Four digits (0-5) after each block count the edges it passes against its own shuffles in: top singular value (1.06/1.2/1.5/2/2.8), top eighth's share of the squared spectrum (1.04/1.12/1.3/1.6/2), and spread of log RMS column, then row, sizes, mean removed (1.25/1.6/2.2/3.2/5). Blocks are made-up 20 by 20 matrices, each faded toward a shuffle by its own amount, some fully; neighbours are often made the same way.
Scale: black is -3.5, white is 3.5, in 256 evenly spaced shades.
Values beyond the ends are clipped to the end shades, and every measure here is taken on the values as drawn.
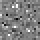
2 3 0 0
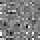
3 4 1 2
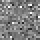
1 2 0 1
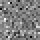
0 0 0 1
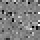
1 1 0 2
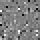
1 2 0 0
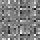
3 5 3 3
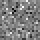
0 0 0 0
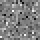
0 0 0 0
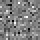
0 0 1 0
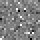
0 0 0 0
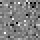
2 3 0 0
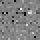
2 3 0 0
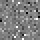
0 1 0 0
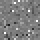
0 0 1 0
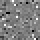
0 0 0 0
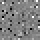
0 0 0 0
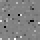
1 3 0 0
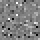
1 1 0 0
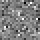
1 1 0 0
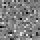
0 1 0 0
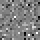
1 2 0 1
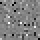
1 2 0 0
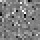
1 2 0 0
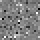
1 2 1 0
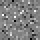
0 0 0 0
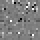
0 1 0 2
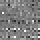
3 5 1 2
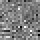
2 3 1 2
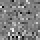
2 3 1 3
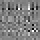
3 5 1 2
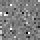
1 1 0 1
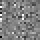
2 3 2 1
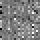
2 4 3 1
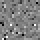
1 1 0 0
